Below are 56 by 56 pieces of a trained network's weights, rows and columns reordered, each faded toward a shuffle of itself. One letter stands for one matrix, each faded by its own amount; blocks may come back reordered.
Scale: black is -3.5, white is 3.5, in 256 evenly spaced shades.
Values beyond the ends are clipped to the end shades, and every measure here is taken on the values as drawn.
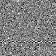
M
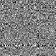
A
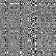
A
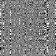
A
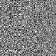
A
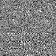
M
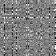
A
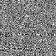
M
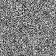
M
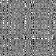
A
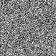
M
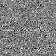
M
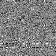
M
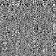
A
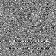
M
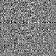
A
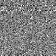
M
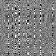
A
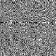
A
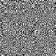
A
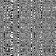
A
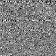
M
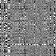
A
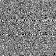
M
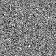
M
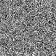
M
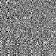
A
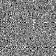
M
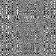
A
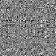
A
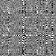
A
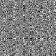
A
